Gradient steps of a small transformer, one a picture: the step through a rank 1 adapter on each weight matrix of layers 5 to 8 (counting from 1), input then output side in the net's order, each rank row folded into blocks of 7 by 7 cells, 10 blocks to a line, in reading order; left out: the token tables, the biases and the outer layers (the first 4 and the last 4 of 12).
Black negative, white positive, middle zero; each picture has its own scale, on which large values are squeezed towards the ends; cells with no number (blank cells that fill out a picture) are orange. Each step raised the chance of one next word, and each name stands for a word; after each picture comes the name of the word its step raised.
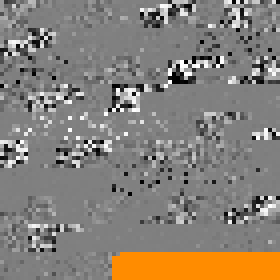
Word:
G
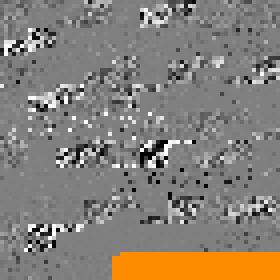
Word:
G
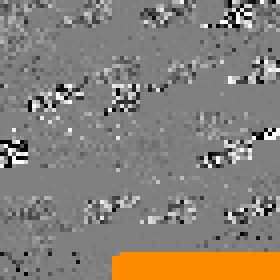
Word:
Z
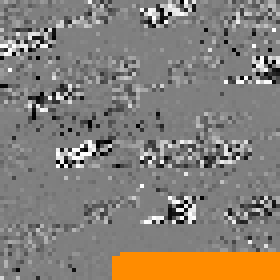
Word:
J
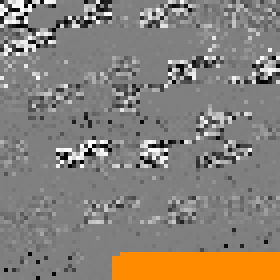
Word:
J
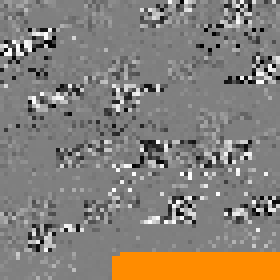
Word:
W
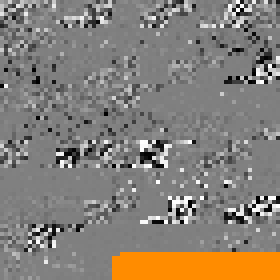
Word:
W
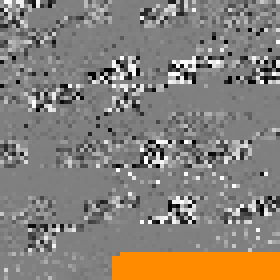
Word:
W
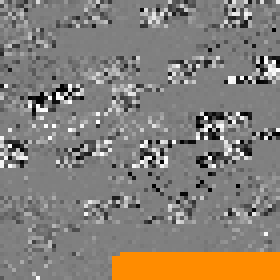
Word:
G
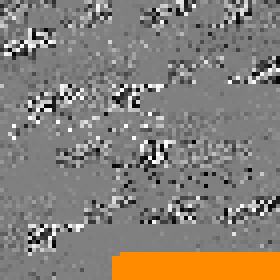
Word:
G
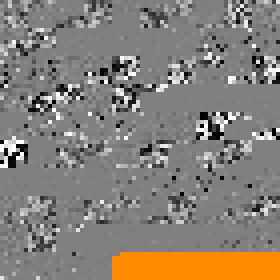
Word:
G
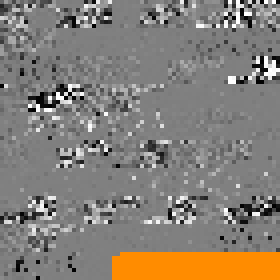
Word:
Z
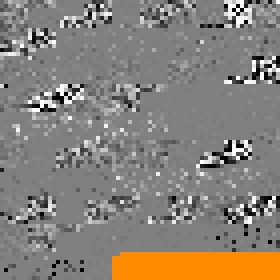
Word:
Z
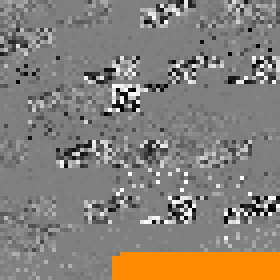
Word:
W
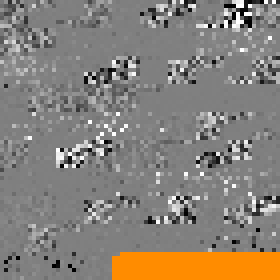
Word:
Z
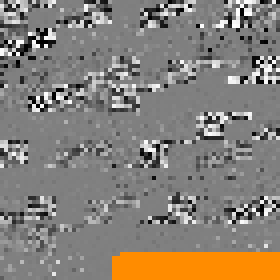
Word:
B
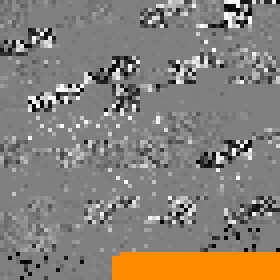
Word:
Z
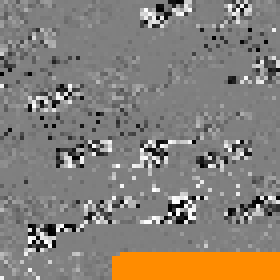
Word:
W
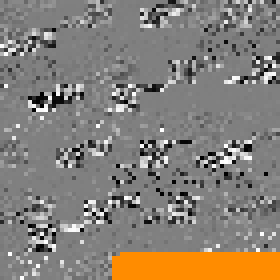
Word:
G
